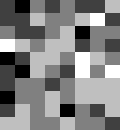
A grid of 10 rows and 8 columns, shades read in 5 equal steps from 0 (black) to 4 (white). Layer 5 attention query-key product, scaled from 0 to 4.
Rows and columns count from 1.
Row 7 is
1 2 2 1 2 3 3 3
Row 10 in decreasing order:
3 3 3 2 2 2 2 1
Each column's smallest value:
0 0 1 1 0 0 1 1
